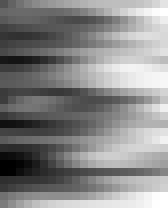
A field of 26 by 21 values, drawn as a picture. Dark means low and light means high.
Average level on the scale: 50%. Slope: up to the right. Grain: streaks across.
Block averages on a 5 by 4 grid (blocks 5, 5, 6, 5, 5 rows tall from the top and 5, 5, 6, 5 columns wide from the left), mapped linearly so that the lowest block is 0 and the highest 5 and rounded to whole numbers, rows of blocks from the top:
1 2 3 5
1 2 4 5
1 1 2 4
0 1 4 4
1 2 3 4
